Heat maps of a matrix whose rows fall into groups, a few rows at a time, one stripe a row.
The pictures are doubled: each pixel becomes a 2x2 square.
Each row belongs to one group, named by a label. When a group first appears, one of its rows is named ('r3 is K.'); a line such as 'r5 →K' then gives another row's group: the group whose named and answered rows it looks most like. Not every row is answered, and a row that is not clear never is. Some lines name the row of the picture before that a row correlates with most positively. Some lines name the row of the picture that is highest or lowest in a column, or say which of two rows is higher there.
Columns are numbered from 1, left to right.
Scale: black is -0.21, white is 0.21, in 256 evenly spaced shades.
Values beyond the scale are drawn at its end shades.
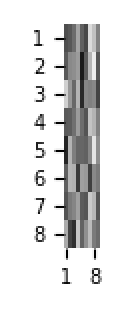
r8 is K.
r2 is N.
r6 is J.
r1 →N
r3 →K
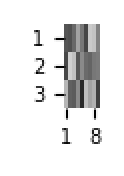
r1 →N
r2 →J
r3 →K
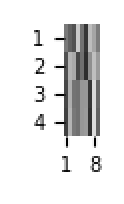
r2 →J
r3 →J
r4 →J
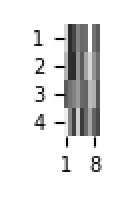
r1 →K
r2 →K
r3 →N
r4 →K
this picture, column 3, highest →3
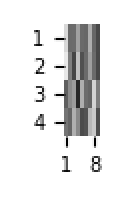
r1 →K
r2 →K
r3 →J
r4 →N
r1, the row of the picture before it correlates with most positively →4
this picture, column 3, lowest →2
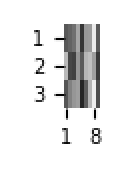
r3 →N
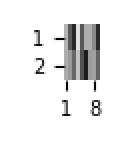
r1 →K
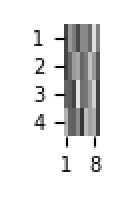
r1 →J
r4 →K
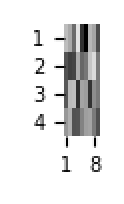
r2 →N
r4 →K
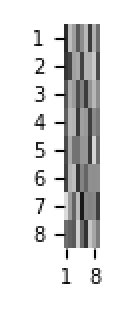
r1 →J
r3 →J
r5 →J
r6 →J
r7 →K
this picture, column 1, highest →7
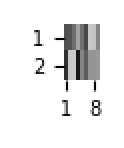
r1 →N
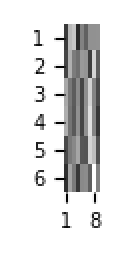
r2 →J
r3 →K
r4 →K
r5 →N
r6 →J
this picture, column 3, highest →1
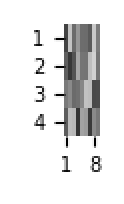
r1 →J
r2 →N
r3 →K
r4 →J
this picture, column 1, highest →3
